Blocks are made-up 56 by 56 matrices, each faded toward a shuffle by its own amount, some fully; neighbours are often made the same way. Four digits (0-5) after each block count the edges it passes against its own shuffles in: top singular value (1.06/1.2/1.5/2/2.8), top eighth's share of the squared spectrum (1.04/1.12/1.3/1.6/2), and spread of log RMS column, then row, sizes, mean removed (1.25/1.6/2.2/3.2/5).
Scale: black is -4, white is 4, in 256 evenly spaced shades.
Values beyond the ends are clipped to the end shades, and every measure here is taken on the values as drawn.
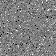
0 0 0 0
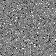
1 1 0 0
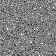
0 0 0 0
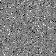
2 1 0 0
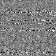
2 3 0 3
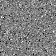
0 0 0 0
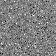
0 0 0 0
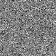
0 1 0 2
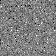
0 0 0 1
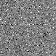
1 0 0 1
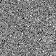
0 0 0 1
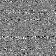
1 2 0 3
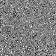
1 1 0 1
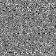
1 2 0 3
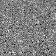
1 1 0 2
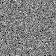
0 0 0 1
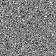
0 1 0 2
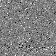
1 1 0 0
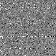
2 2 0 2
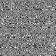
1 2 0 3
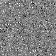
0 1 0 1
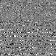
2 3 0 3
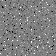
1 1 0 0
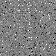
1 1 1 0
